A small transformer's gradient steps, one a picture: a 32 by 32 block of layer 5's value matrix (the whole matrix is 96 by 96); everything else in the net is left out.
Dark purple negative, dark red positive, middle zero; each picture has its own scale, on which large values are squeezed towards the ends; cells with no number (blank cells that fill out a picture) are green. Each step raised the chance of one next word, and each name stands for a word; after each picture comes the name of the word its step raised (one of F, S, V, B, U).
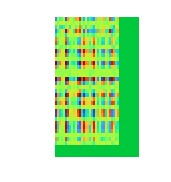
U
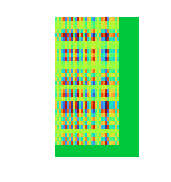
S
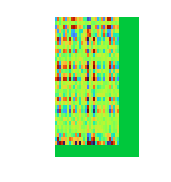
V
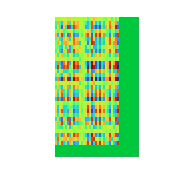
V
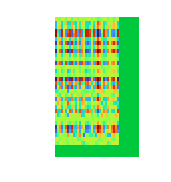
U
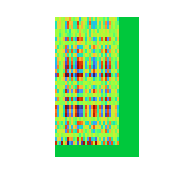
V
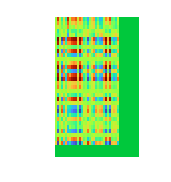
V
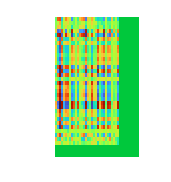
S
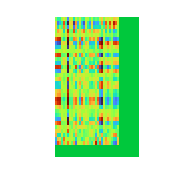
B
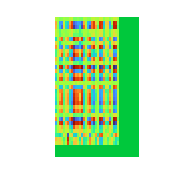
B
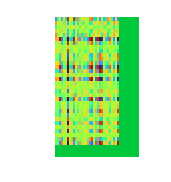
V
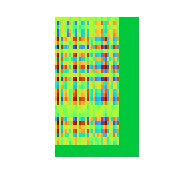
B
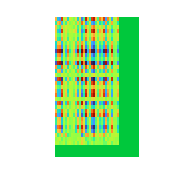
U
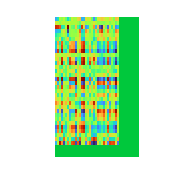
U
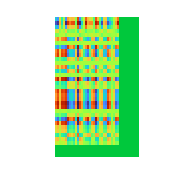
B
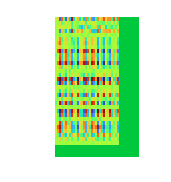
U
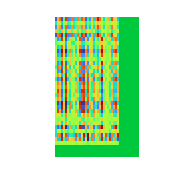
S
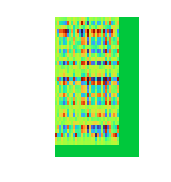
U
